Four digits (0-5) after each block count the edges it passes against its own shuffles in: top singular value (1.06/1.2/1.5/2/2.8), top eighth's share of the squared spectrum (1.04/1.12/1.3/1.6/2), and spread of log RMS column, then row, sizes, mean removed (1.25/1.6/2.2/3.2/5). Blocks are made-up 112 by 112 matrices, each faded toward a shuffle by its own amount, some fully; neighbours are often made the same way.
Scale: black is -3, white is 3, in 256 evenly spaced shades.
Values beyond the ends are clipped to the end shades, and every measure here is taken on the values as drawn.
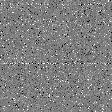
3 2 0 1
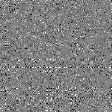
4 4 2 3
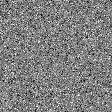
0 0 0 0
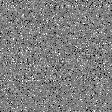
3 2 0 1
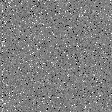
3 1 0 0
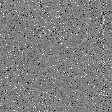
2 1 0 0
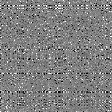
5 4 2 3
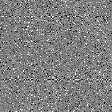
4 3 1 2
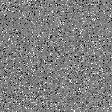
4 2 1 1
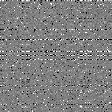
5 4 2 3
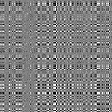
5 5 5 5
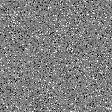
3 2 0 0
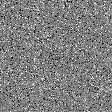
2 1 0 0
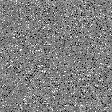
3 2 1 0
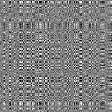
5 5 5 4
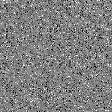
4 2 1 1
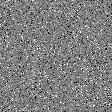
2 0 0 0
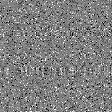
4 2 1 1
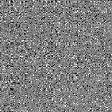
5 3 2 2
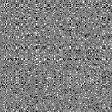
5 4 3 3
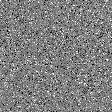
0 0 0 0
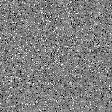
3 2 1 0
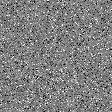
2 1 0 0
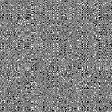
5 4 3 3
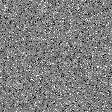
0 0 0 0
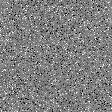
2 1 0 0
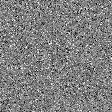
0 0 0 0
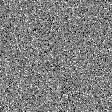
1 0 0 0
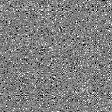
4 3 2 2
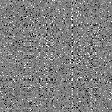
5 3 2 2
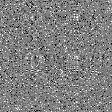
4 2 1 1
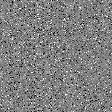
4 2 1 0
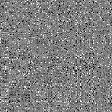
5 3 2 2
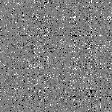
3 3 3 3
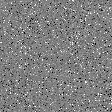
1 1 0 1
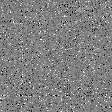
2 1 1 1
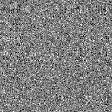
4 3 1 2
